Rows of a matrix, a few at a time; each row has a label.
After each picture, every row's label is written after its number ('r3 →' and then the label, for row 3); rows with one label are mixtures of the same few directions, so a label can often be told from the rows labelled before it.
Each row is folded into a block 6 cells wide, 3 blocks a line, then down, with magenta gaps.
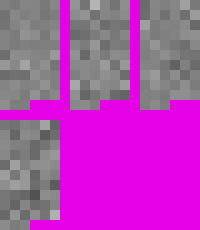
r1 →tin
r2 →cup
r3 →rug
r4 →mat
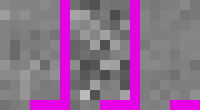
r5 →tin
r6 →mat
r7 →mat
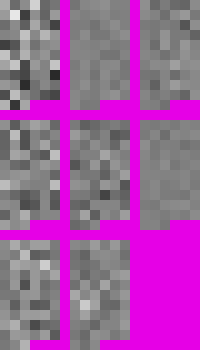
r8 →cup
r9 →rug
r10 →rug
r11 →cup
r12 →mat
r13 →rug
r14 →rug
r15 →mat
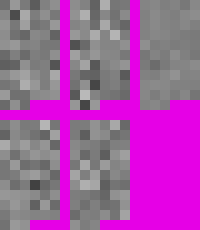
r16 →cup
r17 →cup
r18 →mat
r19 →rug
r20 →mat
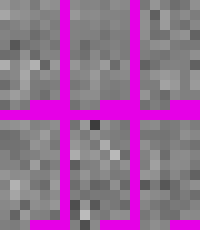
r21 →tin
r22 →tin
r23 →cup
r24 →mat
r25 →cup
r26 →tin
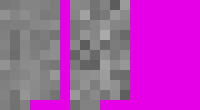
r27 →tin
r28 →mat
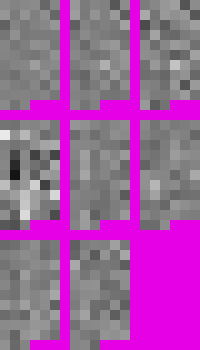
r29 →rug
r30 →rug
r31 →rug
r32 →tin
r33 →tin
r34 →mat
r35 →tin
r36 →rug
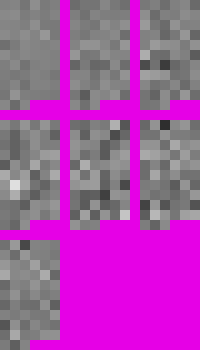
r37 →cup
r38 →tin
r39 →tin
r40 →mat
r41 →mat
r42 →cup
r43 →cup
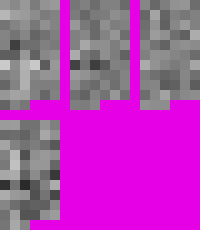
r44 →tin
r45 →tin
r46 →cup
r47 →tin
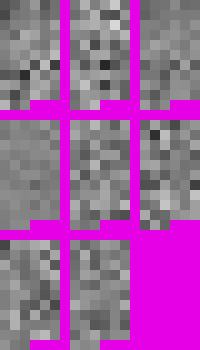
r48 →tin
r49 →rug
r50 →tin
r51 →rug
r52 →cup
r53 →cup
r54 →rug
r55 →cup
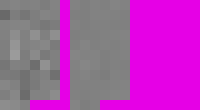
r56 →tin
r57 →mat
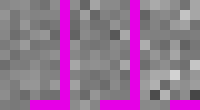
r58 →cup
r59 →cup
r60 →mat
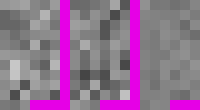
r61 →mat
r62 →mat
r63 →rug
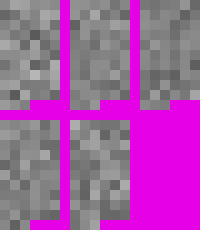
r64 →mat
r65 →rug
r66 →mat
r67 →cup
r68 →rug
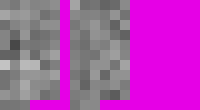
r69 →tin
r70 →rug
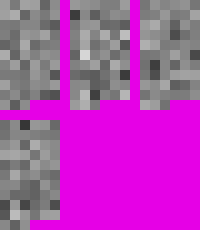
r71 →cup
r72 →tin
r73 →mat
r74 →cup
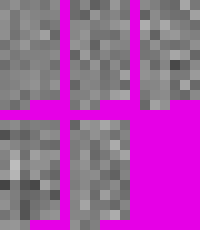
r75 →cup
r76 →cup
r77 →rug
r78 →tin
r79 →rug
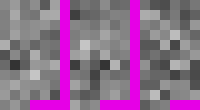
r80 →mat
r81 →tin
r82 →mat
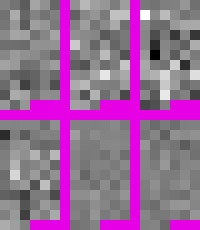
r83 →cup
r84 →mat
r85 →tin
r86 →tin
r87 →tin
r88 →rug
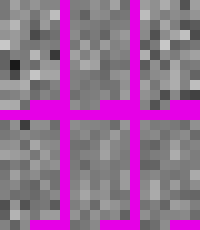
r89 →mat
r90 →mat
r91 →cup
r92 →cup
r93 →mat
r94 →mat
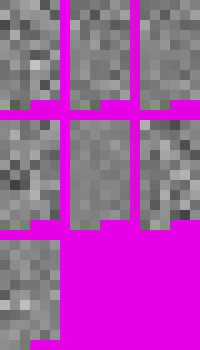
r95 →rug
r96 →rug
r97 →rug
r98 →mat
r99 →rug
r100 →rug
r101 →tin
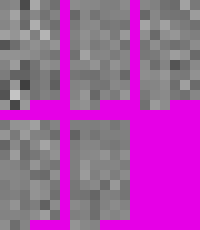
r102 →cup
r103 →tin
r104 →rug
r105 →rug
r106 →tin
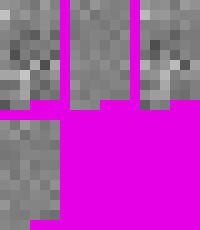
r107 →tin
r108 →cup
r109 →tin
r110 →cup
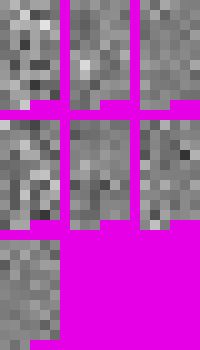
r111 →rug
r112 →mat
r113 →cup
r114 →rug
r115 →tin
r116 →cup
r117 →rug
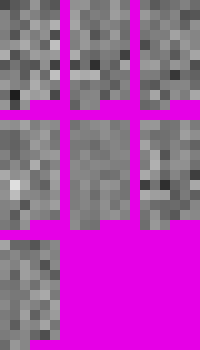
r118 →tin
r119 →tin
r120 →mat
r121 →mat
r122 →rug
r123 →tin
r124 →rug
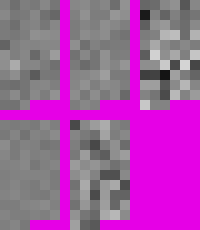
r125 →mat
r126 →mat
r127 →tin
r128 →rug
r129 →rug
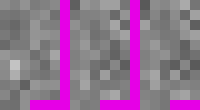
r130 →mat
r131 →rug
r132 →rug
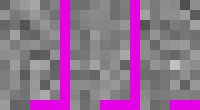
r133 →rug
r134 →tin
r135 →rug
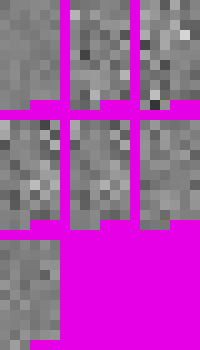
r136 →rug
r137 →tin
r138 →cup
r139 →rug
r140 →rug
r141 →cup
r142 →cup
